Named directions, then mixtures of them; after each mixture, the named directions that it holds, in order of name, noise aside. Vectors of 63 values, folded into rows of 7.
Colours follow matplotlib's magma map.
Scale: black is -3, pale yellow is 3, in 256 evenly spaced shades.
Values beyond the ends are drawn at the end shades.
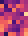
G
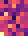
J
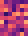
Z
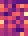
G, Z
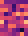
Z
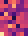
J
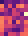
G, Z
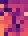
G, J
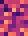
G, Z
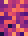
J, Z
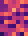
J, Z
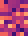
J, Z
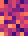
J, Z
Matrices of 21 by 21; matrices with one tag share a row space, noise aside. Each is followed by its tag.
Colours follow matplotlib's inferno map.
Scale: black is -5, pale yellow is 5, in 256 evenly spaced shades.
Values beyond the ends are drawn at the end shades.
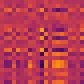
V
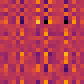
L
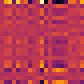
V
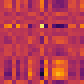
V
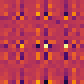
L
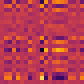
V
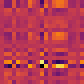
V
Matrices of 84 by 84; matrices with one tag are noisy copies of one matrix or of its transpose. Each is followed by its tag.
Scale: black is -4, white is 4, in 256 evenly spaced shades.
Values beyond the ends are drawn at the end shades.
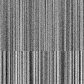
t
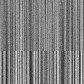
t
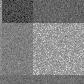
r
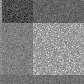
r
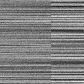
t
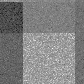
r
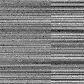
t
